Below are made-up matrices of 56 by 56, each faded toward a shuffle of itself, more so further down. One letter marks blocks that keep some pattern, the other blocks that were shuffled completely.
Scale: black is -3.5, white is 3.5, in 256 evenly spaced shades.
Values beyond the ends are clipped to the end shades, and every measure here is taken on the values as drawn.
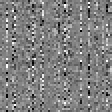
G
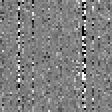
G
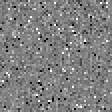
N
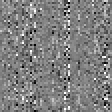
G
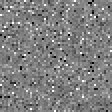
N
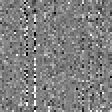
G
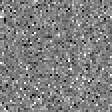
N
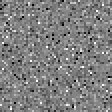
N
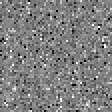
N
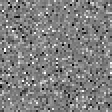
N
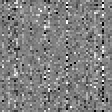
G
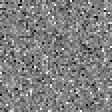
N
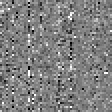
G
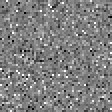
N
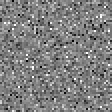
N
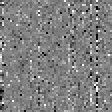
G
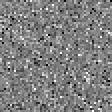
N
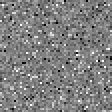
N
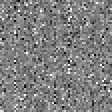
G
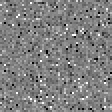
N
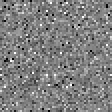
N
